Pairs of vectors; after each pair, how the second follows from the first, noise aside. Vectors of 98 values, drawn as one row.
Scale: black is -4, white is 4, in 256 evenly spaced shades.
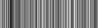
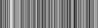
negated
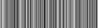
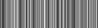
negated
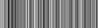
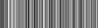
negated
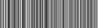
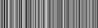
negated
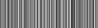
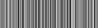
negated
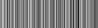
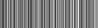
negated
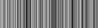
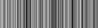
copied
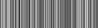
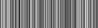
copied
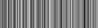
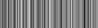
copied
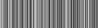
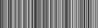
negated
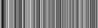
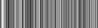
negated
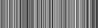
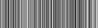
negated
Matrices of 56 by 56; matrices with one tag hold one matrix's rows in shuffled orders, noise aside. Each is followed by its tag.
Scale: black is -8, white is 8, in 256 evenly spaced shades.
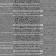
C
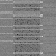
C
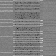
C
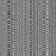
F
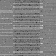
C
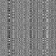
F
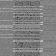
C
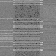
C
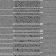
C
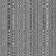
F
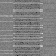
C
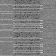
C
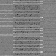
C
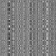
F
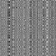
F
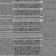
C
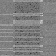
C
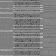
C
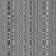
F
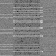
C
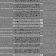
C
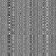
F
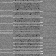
C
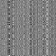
F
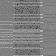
C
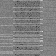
C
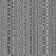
F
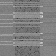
C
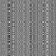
F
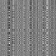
F
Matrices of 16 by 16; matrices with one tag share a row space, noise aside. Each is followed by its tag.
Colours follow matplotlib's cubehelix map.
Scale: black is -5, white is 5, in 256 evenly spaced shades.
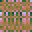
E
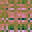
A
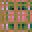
A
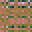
A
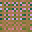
E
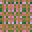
E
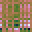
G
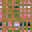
G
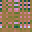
G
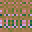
E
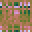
G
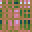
G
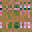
G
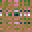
G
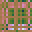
A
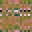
G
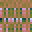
E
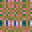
E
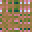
G
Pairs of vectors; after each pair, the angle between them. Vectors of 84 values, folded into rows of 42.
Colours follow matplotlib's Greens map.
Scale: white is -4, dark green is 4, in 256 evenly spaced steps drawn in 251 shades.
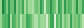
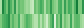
nearly parallel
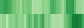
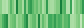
partly opposed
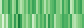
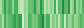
partly aligned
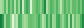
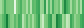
partly aligned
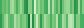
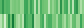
partly aligned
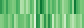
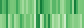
nearly parallel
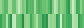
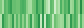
orthogonal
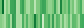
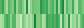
partly aligned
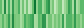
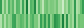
partly aligned
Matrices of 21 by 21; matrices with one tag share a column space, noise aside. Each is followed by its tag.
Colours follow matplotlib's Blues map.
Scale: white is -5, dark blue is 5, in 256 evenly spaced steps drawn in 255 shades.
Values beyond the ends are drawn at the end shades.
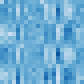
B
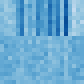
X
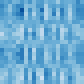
B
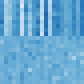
X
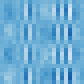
B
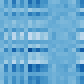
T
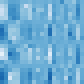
B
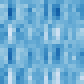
B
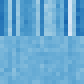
X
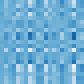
T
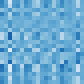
T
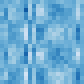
B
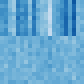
X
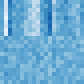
X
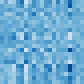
T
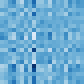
T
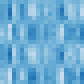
B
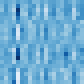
B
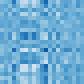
T
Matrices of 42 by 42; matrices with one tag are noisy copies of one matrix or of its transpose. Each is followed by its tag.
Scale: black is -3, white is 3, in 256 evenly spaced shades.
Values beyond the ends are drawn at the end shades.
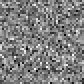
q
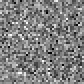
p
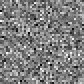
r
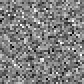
p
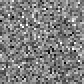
p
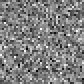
q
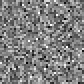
q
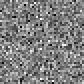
r
